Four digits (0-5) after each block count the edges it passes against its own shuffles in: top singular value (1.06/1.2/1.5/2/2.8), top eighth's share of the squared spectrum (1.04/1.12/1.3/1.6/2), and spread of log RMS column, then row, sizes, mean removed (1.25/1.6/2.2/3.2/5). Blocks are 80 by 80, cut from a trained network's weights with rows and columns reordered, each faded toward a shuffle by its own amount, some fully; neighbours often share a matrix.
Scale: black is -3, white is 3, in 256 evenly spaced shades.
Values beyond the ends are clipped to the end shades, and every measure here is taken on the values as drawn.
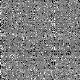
2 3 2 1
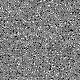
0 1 0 0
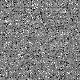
1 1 1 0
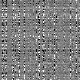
4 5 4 1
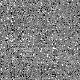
2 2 2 0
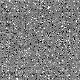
1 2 2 0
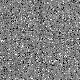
1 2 0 1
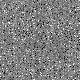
0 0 0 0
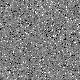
0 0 0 0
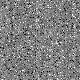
1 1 0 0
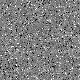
1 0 0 0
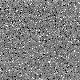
0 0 0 0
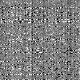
3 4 1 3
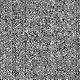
2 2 0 2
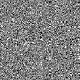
3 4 2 2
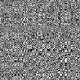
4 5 3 3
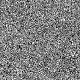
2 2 0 0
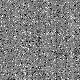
2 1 0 1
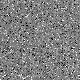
0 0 0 0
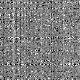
3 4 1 3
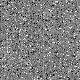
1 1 0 0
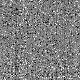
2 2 0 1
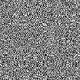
4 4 2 2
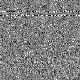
3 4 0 2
